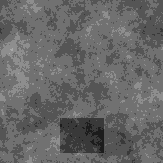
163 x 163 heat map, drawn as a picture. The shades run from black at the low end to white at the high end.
Overall the values sit about 40% of the way up the scale. No regular stripes run through it. In the bottom middle lies a patch that is lower than the rest. The bottom middle is the ninth with the lowest average.
